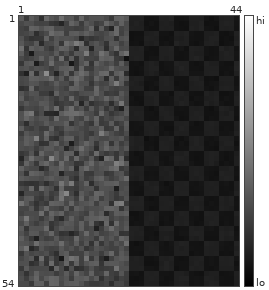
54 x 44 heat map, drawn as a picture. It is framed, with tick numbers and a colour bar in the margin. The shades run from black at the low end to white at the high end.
The table splits into one row of 2 panels. Panel 1,1: low, fine-grained. Panel 1,2: very low, checkered, faint in contrast.
